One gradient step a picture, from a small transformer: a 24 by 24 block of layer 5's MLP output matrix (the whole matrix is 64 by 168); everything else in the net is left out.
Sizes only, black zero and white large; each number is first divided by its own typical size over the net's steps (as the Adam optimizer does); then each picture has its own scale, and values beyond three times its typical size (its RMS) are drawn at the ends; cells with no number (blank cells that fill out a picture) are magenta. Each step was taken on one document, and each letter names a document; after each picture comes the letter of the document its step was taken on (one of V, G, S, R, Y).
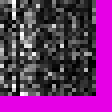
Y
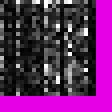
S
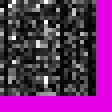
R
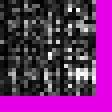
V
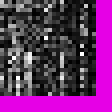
Y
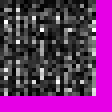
V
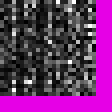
V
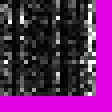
V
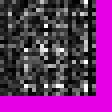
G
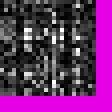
Y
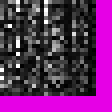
R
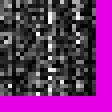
G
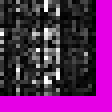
S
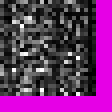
Y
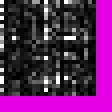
S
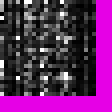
R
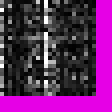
R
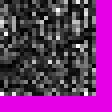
G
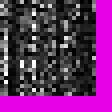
Y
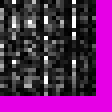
R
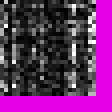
V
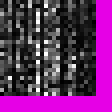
R
